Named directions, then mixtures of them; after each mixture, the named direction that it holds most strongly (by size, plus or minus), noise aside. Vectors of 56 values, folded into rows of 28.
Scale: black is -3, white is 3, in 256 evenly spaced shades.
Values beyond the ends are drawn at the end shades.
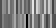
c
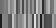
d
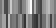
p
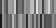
d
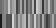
d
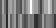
p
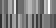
p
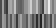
p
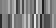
d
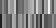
d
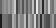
d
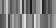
p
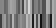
d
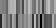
d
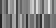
c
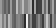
c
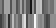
p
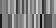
d
